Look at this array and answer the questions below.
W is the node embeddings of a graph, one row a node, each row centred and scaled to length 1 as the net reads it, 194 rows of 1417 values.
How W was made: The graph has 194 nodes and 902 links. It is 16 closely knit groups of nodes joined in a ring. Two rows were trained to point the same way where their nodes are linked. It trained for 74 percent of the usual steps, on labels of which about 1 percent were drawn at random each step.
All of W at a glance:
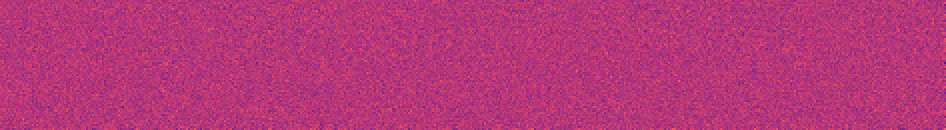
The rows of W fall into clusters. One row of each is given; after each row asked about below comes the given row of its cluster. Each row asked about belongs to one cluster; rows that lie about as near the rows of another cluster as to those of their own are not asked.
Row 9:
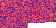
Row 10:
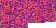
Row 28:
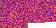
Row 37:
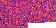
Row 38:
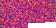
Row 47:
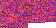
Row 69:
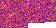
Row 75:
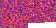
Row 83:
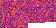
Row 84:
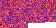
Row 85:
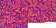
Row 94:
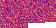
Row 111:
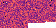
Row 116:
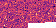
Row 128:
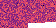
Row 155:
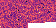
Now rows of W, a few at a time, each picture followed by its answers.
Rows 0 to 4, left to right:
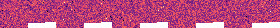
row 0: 38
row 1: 155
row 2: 75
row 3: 111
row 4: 116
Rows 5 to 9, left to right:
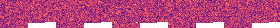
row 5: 37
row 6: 38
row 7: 84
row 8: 94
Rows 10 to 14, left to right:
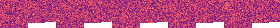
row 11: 38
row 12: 28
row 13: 69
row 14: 69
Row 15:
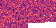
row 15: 85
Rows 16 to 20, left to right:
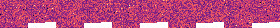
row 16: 83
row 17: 83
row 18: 128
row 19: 94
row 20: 83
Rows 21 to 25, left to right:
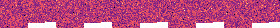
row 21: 75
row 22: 47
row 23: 84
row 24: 111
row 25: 28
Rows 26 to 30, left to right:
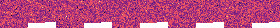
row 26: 85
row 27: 38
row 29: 85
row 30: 10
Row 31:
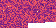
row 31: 38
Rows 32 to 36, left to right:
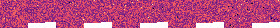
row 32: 83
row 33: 28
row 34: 10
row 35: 116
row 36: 69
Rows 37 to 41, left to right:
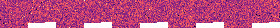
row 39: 10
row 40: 83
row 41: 128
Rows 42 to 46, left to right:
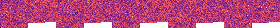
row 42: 128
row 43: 116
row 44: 128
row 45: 28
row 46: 47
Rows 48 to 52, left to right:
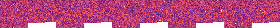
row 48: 28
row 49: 84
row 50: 75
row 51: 38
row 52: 155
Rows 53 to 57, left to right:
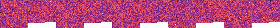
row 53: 9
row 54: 69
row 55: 69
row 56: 128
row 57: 111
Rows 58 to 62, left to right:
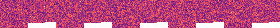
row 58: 128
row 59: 47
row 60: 37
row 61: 111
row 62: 85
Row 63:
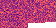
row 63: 128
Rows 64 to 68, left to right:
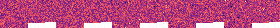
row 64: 85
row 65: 28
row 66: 28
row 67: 47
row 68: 85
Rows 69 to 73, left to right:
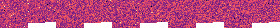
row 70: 85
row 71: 37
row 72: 116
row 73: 116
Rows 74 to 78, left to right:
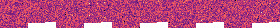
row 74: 10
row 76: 111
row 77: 116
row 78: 116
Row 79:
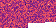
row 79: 94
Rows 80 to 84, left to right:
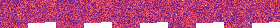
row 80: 128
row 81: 128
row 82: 84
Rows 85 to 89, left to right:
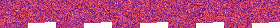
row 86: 38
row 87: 85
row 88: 47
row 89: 28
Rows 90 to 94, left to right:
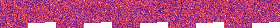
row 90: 9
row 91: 38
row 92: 38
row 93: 84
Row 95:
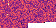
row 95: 94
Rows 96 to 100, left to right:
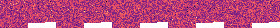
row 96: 85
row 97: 9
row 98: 69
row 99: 111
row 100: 10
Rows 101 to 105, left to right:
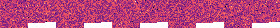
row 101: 111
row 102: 69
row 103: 94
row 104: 128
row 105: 37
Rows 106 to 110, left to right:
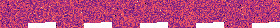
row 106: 94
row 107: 9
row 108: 75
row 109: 83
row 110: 128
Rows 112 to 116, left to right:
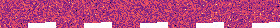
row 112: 94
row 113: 28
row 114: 38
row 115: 94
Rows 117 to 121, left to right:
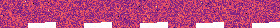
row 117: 75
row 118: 111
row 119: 128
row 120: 28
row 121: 10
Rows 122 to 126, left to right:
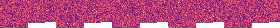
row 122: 10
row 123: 155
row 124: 75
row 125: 84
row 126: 155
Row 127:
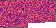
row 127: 116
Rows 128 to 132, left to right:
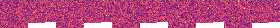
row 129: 9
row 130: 47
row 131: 85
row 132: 9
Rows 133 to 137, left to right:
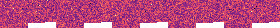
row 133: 84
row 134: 155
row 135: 111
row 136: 10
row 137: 10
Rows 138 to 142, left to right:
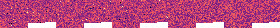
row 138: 84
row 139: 47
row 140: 155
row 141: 116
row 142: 69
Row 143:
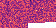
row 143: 94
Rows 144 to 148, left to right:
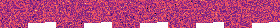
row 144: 94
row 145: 47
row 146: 155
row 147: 94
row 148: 9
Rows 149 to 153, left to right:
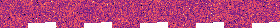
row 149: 75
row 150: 83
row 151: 47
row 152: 155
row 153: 10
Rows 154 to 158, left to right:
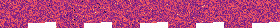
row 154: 85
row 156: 85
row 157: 47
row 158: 38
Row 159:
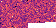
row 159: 69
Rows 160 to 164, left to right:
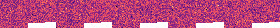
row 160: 128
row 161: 128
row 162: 38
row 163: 111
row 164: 83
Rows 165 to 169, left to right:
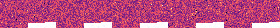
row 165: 116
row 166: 111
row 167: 111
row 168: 9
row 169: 10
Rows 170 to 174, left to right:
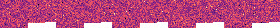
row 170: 85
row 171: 38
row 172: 28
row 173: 75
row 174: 47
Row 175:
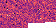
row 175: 38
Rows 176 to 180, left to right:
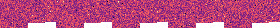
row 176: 155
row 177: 75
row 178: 84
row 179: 9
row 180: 116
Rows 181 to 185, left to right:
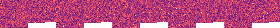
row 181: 83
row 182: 116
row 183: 47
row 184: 84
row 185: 155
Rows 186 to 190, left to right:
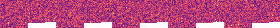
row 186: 37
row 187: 83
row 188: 37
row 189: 85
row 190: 94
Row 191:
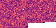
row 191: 83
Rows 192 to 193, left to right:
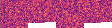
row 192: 37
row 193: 75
